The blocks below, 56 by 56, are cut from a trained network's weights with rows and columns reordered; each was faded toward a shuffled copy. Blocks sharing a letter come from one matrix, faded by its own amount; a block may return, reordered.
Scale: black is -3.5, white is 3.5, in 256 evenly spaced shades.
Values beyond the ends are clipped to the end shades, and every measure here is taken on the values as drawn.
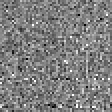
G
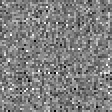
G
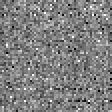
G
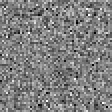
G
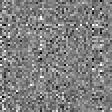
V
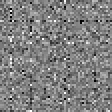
V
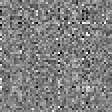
V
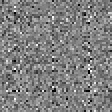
V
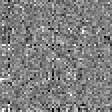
V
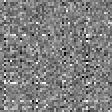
V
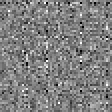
V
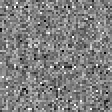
G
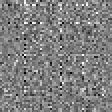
V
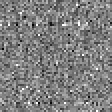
G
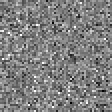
G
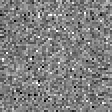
G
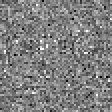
G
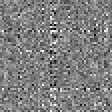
V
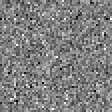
G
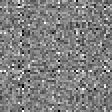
V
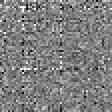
V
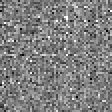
G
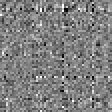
V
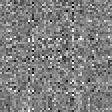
V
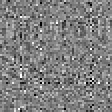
V
